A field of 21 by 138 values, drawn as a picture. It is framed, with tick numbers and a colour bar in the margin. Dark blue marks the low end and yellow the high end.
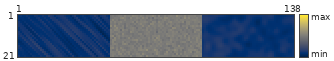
It is made of 1 by 3 panels. Panel 1,1: very low, slanting down to the right, faint in contrast. Panel 1,2: middling, fine-grained, faint in contrast. Panel 1,3: very low, blotchy, faint in contrast.
